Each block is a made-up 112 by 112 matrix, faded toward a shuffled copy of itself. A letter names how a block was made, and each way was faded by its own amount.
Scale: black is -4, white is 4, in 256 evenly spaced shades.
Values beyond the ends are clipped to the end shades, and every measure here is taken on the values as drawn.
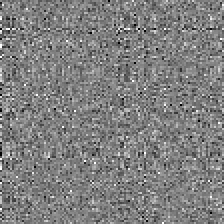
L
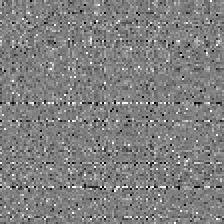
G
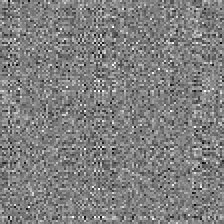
L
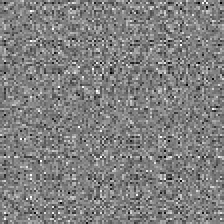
L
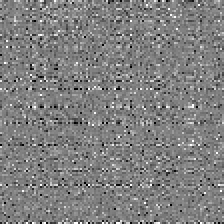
G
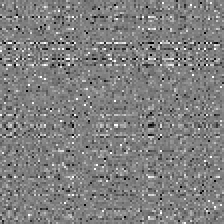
G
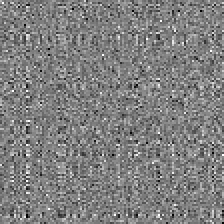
L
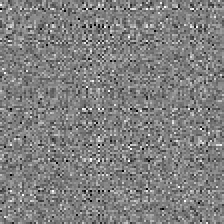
L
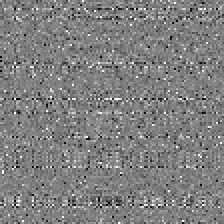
G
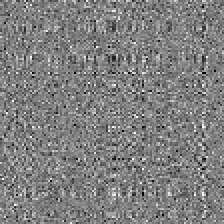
L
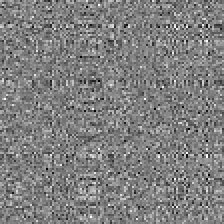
L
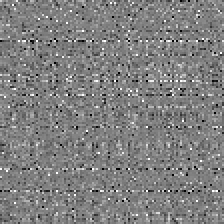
G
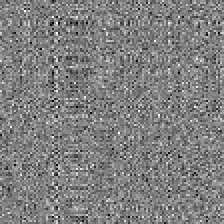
L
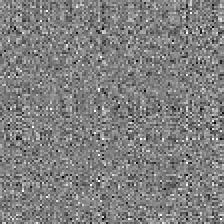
L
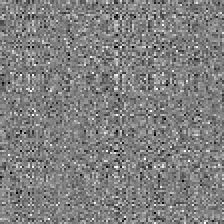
L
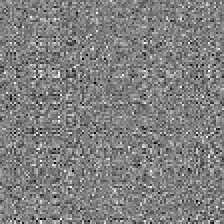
L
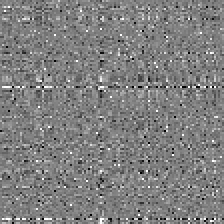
G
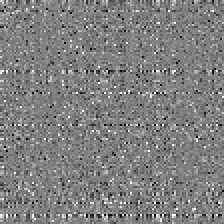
G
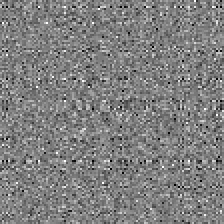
L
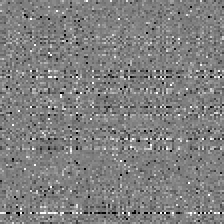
G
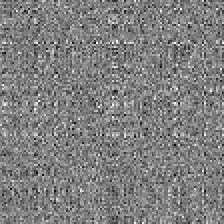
L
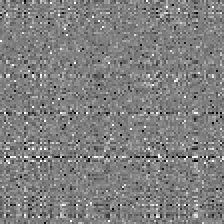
G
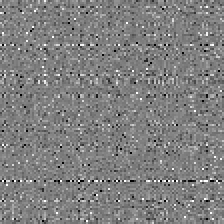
G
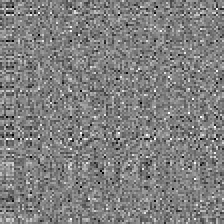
L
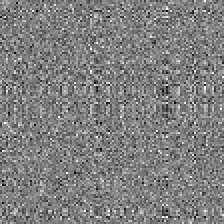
L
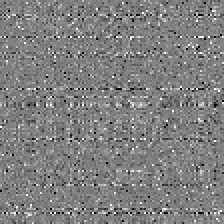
G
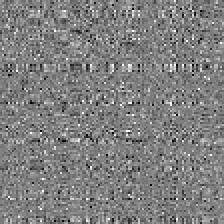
G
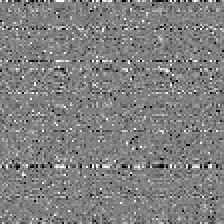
G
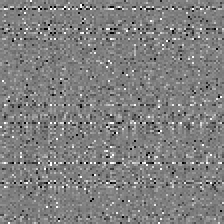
G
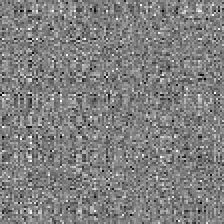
L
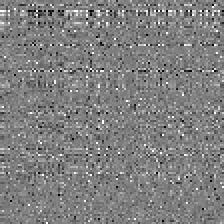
G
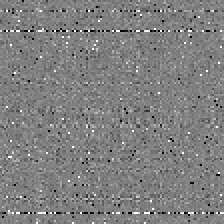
G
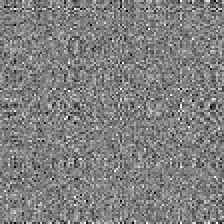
L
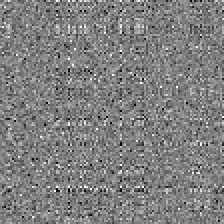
L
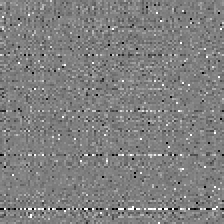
G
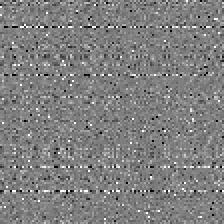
G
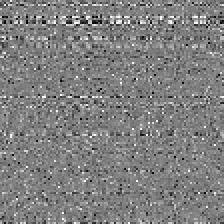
G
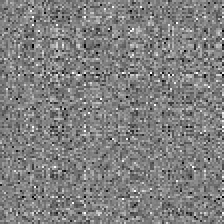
L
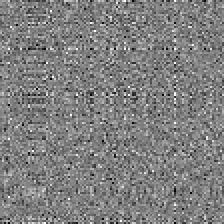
L
